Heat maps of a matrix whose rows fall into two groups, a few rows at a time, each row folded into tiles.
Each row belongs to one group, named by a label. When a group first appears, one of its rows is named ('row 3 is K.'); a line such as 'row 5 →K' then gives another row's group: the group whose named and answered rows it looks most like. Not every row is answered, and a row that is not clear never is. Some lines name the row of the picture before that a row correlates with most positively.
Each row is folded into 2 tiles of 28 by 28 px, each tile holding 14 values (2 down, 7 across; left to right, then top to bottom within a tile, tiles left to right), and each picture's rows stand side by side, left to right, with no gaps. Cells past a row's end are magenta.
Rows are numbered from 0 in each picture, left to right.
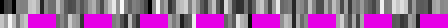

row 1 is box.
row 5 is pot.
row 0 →pot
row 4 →box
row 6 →pot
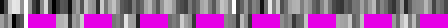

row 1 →pot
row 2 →box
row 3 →box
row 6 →pot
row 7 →pot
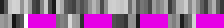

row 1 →box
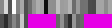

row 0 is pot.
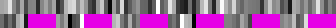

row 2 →pot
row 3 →box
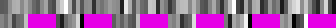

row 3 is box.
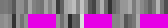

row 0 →pot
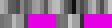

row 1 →box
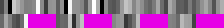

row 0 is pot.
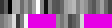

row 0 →pot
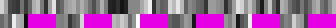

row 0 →box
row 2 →pot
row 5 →box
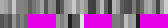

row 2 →box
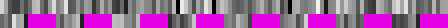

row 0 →box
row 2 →pot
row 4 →box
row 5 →pot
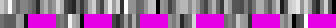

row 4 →box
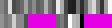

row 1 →box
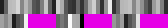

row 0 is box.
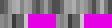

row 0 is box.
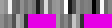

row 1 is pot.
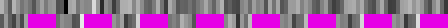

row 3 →box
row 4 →pot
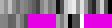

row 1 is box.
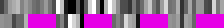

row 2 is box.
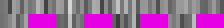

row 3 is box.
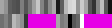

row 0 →box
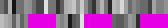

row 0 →pot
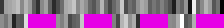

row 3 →pot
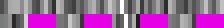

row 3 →box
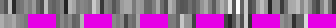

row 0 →pot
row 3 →box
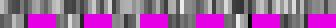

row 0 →box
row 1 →box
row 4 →box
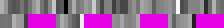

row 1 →pot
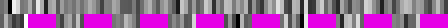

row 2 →box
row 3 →pot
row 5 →pot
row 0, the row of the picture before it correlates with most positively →1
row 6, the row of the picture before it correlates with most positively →2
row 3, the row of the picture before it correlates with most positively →1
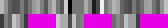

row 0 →box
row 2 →box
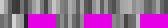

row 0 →box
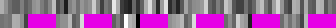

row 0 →box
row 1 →pot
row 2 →box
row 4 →box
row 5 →pot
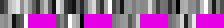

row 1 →box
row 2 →pot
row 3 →pot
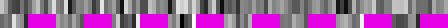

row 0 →box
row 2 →pot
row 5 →box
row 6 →pot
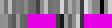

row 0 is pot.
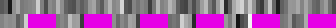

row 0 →pot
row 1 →box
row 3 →box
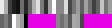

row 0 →box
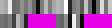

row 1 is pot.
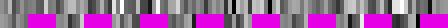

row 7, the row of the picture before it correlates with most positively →0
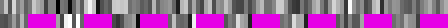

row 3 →pot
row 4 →box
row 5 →box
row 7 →box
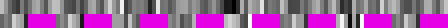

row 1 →box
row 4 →pot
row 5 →box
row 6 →pot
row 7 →box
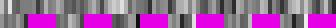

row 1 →box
